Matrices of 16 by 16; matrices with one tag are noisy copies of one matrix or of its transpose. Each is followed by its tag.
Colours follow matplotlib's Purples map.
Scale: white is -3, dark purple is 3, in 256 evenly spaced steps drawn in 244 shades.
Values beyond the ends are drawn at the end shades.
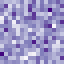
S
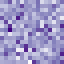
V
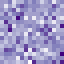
V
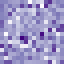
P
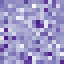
P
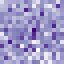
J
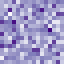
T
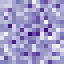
J
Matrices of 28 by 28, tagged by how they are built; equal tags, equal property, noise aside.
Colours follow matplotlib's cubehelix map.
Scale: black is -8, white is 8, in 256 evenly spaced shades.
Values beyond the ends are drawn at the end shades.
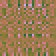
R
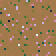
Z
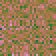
R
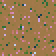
Z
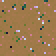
Z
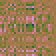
R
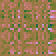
R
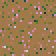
Z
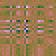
R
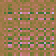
R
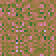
R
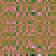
R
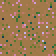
Z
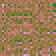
R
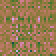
R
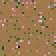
Z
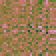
R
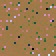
Z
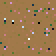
Z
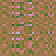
R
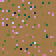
Z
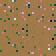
Z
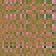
R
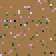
Z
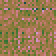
R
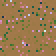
Z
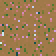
Z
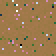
Z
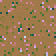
Z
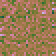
R
